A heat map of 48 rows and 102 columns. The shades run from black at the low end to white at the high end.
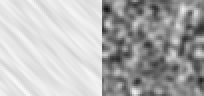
The table splits into one row of 2 panels. Panel 1,1: very high, slanting down to the right, faint in contrast. Panel 1,2: middling, blotchy, strong in contrast.
